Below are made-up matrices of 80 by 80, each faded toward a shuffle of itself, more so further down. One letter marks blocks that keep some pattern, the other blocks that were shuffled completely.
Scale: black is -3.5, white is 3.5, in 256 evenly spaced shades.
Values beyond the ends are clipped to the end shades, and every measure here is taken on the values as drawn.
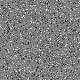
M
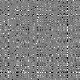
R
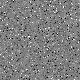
M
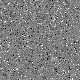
M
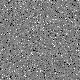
M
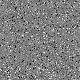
M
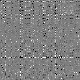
R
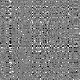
R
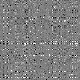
R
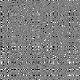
R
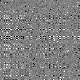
R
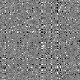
R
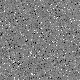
M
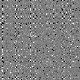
R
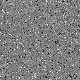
M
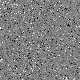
M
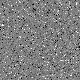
M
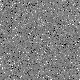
M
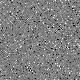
M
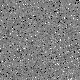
M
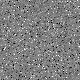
M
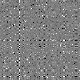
R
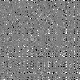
R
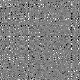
R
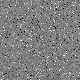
M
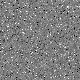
M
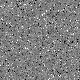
M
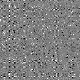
R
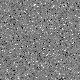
M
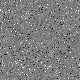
M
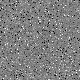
M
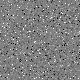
M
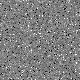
M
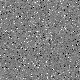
M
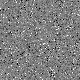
M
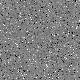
M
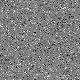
M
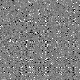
R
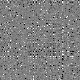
R
